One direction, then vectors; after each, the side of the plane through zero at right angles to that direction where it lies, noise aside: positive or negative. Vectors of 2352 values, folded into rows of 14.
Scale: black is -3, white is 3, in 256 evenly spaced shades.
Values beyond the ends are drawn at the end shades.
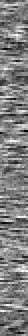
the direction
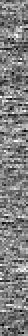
positive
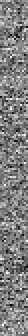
negative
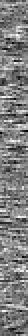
positive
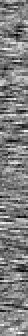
negative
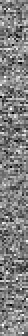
negative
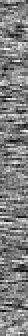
negative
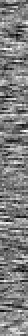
negative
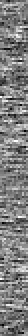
positive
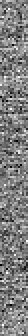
negative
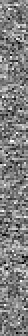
positive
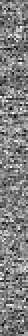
positive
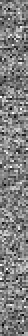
positive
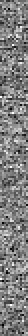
positive
